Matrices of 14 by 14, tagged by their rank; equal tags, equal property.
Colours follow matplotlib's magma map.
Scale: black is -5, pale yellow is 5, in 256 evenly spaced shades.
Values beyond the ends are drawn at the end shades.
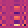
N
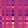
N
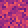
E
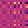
N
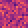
E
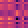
N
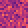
E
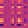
N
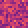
E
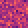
E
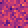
E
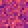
E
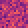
E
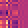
N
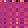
N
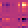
N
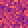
E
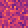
E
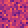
E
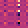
N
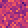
E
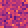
E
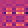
N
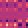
N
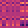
N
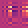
N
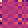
N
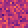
E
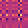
N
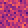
E
